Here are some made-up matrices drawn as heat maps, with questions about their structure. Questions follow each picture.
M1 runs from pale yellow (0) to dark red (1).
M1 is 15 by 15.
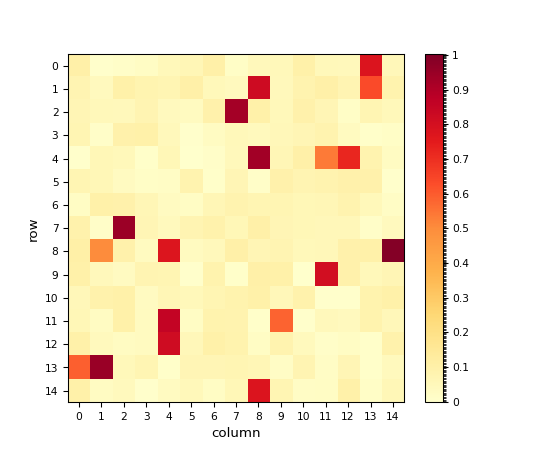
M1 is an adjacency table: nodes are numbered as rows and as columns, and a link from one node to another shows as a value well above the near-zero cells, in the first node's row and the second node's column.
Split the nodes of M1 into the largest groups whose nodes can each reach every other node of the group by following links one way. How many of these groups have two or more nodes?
2
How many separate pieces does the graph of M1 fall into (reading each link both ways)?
6
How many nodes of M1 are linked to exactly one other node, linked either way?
6
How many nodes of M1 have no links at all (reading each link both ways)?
4
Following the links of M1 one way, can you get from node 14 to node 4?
yes
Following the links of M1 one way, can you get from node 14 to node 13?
yes
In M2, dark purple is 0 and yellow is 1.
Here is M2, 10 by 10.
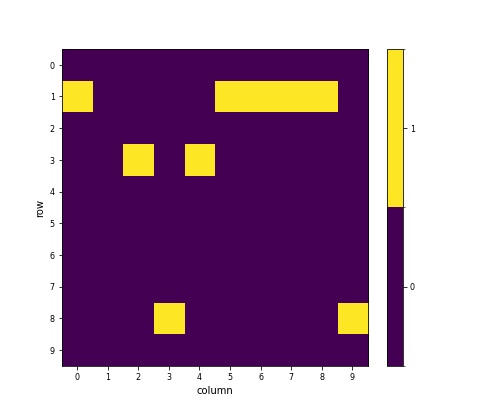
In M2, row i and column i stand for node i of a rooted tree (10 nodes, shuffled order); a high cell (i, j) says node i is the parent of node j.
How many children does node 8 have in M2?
2
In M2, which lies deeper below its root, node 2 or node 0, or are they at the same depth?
node 2
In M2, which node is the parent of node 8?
1
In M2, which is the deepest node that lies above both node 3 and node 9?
8
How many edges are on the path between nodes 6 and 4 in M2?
4
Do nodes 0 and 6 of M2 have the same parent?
yes
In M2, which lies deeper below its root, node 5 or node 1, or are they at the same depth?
node 5
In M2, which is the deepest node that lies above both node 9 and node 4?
8
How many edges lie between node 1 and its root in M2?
0
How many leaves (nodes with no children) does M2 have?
7
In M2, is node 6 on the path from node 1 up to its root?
no
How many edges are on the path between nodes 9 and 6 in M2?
3
